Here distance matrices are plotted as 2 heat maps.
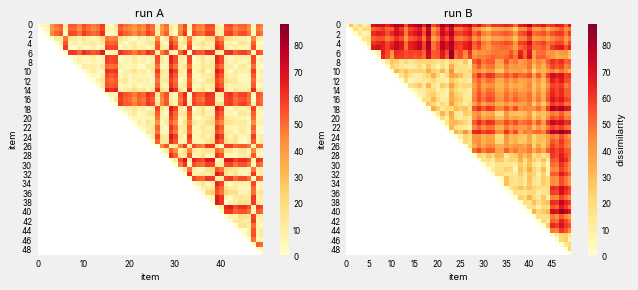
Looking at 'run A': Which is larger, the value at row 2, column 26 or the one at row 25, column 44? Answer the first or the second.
the first
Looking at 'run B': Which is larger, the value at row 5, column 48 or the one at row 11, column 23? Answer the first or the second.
the first
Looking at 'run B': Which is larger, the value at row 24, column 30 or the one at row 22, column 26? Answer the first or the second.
the first
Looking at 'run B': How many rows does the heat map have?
50
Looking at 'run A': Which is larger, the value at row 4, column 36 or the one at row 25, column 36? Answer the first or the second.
the first
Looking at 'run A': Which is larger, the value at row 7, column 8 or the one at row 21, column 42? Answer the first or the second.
the second
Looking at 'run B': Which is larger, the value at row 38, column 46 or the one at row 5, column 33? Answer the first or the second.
the first
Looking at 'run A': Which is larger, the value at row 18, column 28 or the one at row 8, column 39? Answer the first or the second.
the second
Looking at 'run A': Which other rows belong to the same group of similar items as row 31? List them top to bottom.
3, 4, 5, 7, 8, 9, 10, 11, 12, 13, 14, 18, 19, 20, 21, 22, 23, 24, 25, 27, 28, 32, 34, 35, 36, 37, 38, 41, 42, 43, 44, 45, 46, 48, 49
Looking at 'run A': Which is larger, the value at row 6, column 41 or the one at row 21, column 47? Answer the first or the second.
the first
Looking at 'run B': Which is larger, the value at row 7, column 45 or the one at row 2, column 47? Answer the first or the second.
the second
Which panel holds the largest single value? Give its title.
run B
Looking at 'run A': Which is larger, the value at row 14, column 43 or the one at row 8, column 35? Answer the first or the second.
the first
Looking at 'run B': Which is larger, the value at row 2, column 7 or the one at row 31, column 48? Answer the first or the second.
the first
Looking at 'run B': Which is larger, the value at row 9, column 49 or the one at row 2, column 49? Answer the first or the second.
the second
